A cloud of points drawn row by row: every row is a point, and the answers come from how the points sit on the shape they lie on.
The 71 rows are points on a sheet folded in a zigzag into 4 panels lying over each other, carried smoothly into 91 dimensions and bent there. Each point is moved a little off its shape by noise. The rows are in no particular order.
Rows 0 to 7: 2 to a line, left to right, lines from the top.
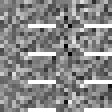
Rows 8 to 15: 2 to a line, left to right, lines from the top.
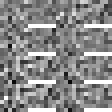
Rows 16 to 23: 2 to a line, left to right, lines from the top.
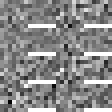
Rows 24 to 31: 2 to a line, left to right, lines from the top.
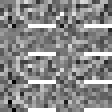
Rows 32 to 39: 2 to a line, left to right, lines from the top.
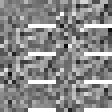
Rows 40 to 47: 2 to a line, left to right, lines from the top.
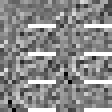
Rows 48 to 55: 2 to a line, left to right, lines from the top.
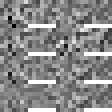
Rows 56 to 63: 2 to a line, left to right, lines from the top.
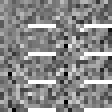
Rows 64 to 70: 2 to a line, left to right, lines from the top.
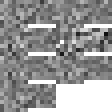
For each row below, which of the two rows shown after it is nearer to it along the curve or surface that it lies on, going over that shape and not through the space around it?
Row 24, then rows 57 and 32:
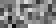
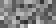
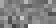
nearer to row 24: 32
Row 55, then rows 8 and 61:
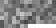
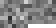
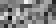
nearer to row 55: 8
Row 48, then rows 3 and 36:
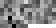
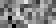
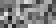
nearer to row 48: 3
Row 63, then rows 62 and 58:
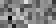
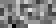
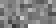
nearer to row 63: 62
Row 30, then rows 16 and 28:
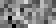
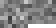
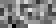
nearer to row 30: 28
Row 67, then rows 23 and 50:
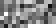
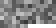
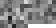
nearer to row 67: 23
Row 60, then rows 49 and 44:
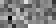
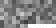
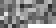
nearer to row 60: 49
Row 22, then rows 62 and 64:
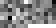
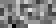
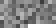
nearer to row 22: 64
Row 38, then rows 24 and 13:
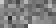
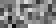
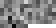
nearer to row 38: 13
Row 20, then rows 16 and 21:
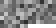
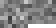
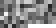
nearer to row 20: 21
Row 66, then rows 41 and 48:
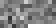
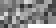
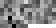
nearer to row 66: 48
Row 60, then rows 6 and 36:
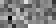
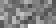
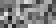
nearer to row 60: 6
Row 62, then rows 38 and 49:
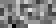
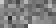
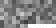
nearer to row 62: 38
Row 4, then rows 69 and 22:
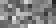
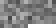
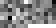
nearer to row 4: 22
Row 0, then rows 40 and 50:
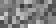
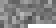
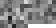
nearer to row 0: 40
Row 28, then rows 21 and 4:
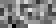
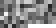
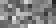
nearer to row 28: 21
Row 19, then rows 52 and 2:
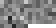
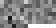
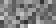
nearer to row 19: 52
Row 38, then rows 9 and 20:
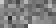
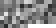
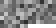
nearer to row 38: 20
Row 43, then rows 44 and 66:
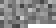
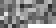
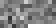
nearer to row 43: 66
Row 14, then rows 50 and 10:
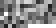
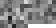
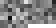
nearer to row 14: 10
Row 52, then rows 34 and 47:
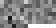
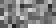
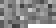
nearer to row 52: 47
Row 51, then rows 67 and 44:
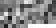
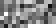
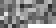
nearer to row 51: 67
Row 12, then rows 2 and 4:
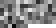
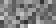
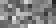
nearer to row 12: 2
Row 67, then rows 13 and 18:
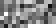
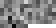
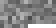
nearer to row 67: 18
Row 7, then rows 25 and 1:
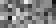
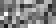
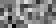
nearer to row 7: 25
